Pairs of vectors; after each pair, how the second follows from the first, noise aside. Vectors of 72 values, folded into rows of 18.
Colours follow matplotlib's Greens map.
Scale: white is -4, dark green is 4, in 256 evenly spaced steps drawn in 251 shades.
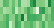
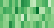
negated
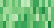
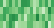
negated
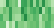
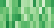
negated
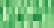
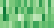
negated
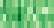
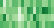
negated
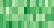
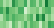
negated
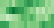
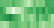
negated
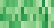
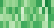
negated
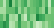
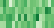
sign-scrambled
